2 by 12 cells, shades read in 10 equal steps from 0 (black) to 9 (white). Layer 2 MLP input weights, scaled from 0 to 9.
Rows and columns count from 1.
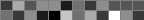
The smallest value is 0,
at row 2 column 5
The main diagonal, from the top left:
2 2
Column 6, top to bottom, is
1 7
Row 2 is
4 2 5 1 0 7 4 6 2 9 5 2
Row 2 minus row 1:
2 -4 2 -4 -5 6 0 4 -3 6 2 -1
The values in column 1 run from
2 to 4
